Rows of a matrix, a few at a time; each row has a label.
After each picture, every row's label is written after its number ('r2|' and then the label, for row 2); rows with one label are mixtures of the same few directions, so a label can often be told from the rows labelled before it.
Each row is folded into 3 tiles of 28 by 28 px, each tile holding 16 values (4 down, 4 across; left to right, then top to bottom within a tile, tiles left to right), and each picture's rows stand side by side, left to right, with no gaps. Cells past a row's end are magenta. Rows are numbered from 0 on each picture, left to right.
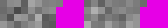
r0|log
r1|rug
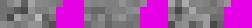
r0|log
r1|rug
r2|rug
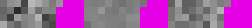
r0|log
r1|log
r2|rug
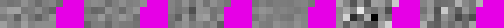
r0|rug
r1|rug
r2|log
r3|rug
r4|log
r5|log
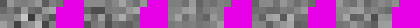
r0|log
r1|rug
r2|log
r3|log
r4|log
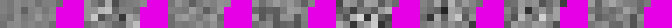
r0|log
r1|log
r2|rug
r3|rug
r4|log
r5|log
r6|log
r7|rug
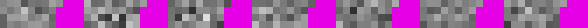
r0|rug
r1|log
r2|log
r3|rug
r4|log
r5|rug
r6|rug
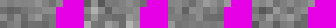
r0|rug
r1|rug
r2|log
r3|rug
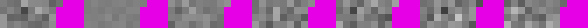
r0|rug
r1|log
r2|rug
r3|log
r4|log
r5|log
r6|rug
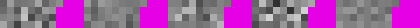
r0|log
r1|rug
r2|log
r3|rug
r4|rug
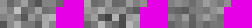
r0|log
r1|log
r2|rug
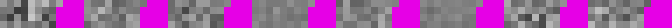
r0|log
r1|log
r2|log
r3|log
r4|rug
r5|rug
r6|log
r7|rug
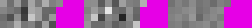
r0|log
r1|log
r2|log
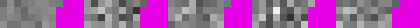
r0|rug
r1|rug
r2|log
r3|log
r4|rug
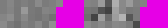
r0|log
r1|log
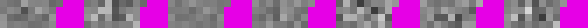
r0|rug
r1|log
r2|rug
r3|log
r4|rug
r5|log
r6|log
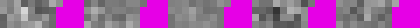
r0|rug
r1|rug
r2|rug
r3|rug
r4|log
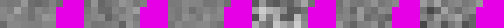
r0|log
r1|rug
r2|log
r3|rug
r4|log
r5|rug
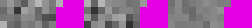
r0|log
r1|rug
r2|rug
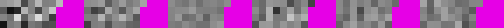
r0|rug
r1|rug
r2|log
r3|log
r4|log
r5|rug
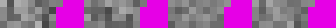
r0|rug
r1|rug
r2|rug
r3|rug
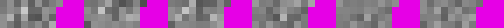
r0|log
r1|log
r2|log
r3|log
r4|log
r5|log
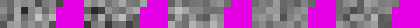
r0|log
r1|rug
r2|rug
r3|log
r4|log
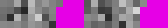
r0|log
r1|rug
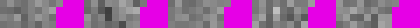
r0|rug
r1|rug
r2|rug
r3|log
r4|log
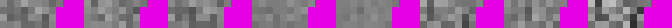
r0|rug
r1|rug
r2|rug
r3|rug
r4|log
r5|rug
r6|log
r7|rug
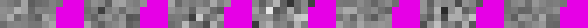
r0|log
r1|log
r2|log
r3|log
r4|rug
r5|log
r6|log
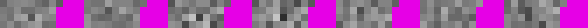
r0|log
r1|rug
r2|log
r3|log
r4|log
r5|log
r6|rug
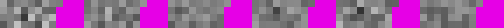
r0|log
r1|log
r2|rug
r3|rug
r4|rug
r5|rug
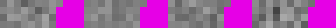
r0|rug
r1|log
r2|rug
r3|log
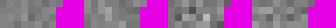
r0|log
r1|rug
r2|log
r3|rug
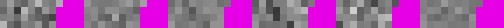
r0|log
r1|log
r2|rug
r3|rug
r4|log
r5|rug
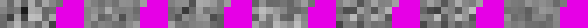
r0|log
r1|log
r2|log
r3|rug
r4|rug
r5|rug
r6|rug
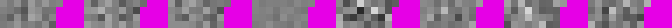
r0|log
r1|rug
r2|rug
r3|log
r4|rug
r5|log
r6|rug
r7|log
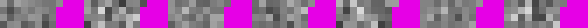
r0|rug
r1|log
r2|log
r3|rug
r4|rug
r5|log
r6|log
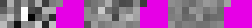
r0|log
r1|log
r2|log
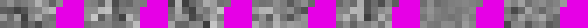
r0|rug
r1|log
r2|rug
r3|rug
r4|log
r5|rug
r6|rug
